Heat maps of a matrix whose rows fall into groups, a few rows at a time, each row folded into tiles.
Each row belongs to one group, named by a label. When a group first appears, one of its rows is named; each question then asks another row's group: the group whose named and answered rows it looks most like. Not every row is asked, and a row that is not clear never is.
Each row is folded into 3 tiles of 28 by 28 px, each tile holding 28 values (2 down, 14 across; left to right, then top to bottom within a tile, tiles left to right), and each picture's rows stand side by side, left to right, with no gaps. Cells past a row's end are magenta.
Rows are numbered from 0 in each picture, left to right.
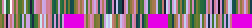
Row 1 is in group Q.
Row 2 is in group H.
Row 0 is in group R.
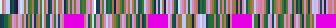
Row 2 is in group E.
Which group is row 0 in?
H
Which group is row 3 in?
E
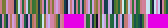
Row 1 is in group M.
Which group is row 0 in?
H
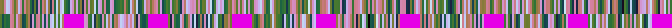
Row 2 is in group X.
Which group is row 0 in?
H
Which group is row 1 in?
Q
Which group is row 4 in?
R
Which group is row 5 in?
R
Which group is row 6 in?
E
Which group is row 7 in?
H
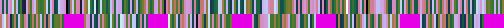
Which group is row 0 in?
Q
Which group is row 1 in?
Q
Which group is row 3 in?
E
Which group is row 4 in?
R
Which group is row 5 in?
M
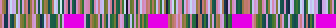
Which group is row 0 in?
E
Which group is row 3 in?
M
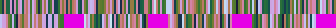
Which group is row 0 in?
Q
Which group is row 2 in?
M
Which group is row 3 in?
H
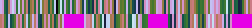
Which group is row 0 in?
E
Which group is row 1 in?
Q
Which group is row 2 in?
R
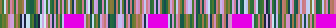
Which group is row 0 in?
R
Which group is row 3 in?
M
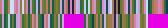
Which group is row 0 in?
E
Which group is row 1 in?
H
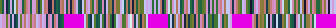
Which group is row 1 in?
E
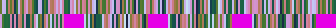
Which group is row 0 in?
M
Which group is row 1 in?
Q
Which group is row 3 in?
M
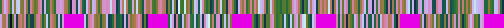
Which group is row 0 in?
M
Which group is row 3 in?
H
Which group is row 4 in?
Q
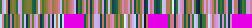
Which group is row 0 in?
M
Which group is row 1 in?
R
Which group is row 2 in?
R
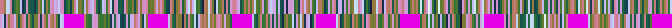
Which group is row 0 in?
H
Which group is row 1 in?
H
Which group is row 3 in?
X
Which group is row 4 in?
X
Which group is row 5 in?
H
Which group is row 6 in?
R
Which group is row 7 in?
Q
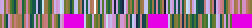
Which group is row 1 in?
Q
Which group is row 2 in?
X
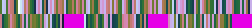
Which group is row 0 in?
X
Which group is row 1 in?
X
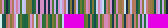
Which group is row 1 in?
M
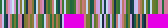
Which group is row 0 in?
E
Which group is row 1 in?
E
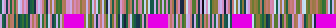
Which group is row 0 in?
X
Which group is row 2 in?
X
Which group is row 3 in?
X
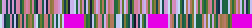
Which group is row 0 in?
M
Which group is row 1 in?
E
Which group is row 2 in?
Q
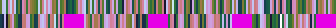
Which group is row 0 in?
R
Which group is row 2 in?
R
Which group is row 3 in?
H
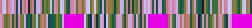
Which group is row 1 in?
E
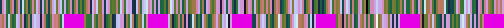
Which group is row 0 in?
E
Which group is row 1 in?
E
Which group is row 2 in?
M
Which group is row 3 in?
R
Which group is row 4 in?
R
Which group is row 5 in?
R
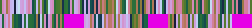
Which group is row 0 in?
X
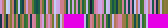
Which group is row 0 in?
H
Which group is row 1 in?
E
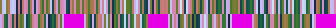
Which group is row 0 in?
M
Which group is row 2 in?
E
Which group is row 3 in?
X
